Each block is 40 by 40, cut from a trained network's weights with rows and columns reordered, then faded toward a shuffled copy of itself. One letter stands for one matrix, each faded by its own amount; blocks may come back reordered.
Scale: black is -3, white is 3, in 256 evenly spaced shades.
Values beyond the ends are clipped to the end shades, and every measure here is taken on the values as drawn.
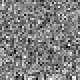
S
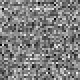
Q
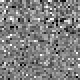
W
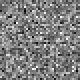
Q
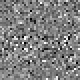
W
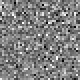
W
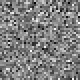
S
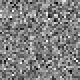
S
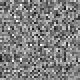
Q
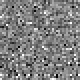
W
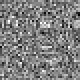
Q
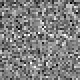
S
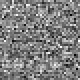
Q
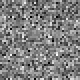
Q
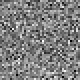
Q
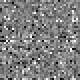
W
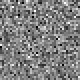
S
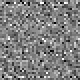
W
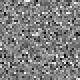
W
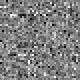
W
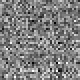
Q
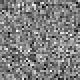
S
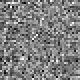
Q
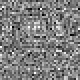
Q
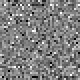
W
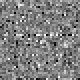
W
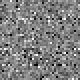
W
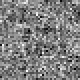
Q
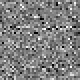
W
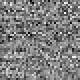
Q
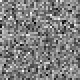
S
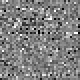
W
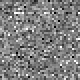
W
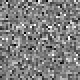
W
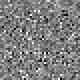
W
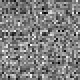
Q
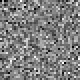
S
